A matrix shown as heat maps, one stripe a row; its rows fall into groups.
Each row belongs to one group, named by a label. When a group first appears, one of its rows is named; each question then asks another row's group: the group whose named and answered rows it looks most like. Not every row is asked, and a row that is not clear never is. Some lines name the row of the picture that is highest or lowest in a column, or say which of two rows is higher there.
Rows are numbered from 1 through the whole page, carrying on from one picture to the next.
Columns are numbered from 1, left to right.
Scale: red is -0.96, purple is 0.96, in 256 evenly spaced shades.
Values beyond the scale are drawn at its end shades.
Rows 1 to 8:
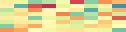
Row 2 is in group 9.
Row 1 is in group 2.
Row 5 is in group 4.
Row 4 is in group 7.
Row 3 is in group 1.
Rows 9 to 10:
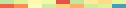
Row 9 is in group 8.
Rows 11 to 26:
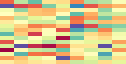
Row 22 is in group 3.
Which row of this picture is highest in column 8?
22
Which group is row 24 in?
3
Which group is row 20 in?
8
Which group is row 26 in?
7
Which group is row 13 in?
3
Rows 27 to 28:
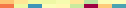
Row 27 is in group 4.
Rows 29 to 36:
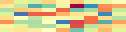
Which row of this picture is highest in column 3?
30
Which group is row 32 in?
3
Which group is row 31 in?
7
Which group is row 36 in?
7
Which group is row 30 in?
2
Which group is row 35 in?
2
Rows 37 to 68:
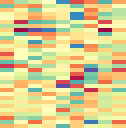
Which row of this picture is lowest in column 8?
44
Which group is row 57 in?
7
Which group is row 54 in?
1
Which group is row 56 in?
2
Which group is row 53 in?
4
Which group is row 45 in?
3
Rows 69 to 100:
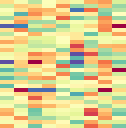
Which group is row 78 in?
4
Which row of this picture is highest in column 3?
91
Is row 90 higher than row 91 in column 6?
No
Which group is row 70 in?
7
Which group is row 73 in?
7
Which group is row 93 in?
9
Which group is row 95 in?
3
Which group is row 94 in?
1
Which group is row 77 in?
1
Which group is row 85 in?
7
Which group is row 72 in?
3
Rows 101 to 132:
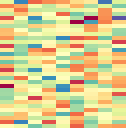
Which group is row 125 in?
9
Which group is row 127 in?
8
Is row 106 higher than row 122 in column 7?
Yes
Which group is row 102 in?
4
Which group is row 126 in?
7
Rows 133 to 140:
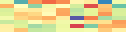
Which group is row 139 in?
2
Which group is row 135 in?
7
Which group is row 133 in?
3
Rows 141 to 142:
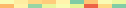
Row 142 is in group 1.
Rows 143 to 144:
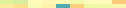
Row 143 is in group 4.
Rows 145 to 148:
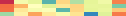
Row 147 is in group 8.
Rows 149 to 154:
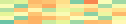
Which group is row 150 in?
3
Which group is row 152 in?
1
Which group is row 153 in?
3
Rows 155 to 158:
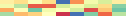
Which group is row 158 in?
7
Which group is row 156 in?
9
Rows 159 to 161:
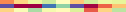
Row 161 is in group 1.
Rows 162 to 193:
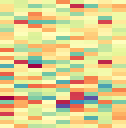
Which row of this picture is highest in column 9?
187
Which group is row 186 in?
4
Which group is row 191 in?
1
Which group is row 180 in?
8
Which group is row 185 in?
2
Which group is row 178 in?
9
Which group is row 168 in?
9
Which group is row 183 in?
3
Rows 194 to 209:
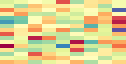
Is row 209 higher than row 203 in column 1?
No
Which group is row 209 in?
4
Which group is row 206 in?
2
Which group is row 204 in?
2
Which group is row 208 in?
3
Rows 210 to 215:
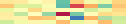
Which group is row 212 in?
1
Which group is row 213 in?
8
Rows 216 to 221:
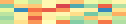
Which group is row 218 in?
3
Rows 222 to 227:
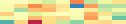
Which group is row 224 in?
3
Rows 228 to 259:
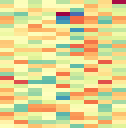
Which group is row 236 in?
7
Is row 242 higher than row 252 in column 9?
Yes
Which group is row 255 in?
3
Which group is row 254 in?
3
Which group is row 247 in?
8
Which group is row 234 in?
9
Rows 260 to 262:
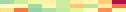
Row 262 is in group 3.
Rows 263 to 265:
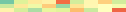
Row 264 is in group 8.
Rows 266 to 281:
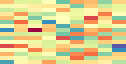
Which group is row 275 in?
7
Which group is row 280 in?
2
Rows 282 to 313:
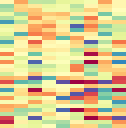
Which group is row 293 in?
1
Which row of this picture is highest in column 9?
311
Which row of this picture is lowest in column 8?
311
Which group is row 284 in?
9
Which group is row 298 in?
2
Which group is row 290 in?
3
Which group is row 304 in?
1
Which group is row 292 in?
1
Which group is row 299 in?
2
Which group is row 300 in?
1
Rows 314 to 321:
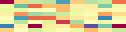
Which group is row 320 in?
1
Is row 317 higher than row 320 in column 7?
No
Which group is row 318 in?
3
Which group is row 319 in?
8
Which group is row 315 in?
3
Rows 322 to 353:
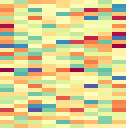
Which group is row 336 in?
9
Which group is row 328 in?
8
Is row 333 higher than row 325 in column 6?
Yes
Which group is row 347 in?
1
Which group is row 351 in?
3
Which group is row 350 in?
4
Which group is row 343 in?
1
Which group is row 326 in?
1
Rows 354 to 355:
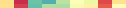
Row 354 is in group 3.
